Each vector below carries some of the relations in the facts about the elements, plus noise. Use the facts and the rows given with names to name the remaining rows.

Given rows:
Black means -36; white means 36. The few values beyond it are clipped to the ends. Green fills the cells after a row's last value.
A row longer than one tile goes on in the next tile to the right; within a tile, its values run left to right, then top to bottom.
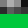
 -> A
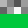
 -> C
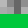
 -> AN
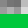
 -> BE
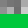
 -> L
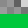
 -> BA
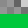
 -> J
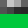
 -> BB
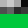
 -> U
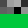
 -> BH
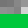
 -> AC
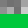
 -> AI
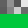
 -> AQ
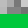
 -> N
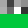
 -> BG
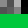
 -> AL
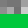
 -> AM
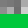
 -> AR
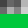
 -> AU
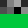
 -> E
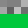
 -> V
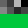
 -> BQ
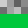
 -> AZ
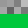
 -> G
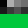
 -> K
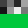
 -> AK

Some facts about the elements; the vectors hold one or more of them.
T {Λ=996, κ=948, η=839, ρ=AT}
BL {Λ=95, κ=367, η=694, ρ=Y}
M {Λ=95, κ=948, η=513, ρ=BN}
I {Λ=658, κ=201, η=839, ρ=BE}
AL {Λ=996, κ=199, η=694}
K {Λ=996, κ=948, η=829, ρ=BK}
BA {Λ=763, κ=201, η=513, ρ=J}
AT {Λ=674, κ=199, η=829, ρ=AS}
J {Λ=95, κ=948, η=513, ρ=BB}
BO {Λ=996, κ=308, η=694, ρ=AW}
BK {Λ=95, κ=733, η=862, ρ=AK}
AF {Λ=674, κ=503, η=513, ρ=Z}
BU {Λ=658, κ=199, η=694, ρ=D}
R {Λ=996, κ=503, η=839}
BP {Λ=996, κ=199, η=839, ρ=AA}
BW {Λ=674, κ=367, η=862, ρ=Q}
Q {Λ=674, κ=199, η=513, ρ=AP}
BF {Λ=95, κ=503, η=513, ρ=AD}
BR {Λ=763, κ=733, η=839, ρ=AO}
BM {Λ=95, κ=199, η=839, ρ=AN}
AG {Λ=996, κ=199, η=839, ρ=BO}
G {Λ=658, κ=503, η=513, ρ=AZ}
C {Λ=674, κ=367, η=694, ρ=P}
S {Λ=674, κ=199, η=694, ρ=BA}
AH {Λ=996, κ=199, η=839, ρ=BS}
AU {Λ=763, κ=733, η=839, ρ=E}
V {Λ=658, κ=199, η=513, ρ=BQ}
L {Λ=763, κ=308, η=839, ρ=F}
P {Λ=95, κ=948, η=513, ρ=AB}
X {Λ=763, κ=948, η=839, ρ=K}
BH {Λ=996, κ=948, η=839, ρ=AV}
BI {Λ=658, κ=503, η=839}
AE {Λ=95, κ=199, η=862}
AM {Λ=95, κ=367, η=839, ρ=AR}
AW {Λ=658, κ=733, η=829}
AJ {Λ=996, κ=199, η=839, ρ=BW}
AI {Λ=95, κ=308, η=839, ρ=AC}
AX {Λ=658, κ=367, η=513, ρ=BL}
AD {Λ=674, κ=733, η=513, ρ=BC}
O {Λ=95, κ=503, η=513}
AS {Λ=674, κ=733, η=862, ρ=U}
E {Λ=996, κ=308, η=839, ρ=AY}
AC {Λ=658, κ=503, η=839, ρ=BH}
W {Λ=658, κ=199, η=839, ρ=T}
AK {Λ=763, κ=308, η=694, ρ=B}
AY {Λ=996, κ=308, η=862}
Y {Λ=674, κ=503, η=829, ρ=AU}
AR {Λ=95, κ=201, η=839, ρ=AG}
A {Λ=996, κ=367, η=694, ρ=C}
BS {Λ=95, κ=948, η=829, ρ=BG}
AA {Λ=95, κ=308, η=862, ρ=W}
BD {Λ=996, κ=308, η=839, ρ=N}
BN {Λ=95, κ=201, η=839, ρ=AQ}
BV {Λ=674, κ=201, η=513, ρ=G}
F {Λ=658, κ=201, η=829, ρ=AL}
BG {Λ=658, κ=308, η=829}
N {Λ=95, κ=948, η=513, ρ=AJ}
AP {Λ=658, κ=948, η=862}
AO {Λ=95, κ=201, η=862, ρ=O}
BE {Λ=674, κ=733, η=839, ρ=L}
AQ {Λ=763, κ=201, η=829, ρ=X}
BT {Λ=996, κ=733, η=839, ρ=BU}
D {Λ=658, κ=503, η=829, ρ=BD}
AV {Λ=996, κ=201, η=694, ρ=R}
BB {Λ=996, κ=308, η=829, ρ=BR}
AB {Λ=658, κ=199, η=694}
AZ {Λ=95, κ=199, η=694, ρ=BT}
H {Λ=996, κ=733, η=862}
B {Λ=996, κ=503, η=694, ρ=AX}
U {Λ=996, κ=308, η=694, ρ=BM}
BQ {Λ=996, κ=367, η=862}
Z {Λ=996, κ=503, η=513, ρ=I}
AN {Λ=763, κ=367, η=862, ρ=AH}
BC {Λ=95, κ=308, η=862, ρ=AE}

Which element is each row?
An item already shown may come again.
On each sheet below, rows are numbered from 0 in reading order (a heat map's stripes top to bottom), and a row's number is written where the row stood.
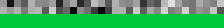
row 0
AE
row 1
BM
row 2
E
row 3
Z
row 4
BM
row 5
X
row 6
BU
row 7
BS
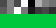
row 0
Y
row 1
K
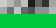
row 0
D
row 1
BK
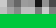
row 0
AS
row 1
AP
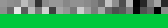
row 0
F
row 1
O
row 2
W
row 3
P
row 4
AL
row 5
E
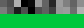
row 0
H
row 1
B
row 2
AA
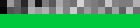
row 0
B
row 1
AE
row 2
Q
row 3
P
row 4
V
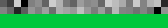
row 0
R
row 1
M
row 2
BW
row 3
BF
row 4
N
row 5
BD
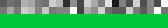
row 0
BN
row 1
Q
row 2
AB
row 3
AT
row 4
AX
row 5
Y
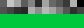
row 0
BB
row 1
BI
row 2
AY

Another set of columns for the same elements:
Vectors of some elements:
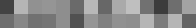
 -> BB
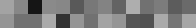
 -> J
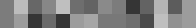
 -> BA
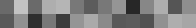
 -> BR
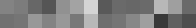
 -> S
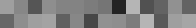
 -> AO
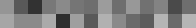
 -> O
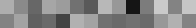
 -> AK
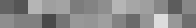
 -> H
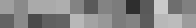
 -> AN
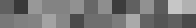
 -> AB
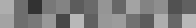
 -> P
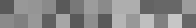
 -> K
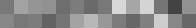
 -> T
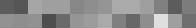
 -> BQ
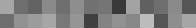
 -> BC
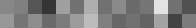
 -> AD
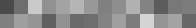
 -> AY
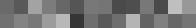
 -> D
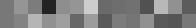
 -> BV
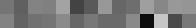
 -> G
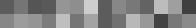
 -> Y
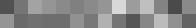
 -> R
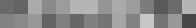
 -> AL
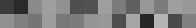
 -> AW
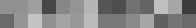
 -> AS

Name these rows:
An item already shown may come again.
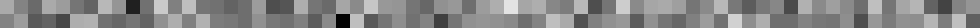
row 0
AK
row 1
AX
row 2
B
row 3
AY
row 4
BB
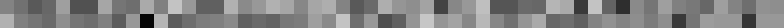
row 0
AX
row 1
AL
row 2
AS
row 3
BL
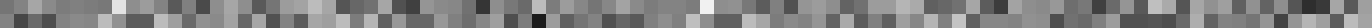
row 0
AH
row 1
K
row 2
BI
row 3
AH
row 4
K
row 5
AB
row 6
AQ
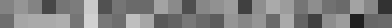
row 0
AT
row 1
BE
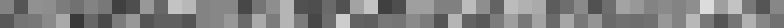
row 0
BU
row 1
BW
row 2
E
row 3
R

